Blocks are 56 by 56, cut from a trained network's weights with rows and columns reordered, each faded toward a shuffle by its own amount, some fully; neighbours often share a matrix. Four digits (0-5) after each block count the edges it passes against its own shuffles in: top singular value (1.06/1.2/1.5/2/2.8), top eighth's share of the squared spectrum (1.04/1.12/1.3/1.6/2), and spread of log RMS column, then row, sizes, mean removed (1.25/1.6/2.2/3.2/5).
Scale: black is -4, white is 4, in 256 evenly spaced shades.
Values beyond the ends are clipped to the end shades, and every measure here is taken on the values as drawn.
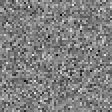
1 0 0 0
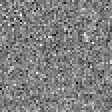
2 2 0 0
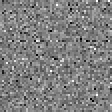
2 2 0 1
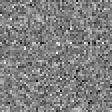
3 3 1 1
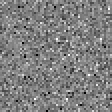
0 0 0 0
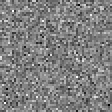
2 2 0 0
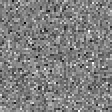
0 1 0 0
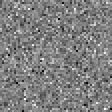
1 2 0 0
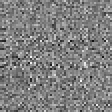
3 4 1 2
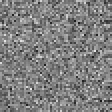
2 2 0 1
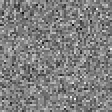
2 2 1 0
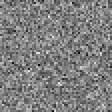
1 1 0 0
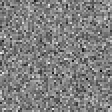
0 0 0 0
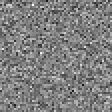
0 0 0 0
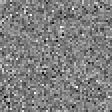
0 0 0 0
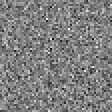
1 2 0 0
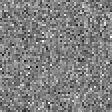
2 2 0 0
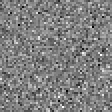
0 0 0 0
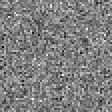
2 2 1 0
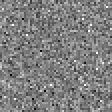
0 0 0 0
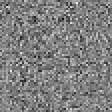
3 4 1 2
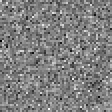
0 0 0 0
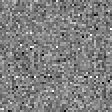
3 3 0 1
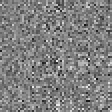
3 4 3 2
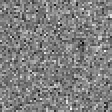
0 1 0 0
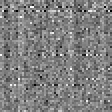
3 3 0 3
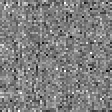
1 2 0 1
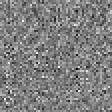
3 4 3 2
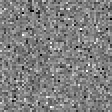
0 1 0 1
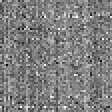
3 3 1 3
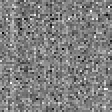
2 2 0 1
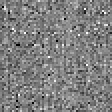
2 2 0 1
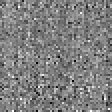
2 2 0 2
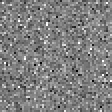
0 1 0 0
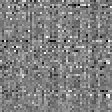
3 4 0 3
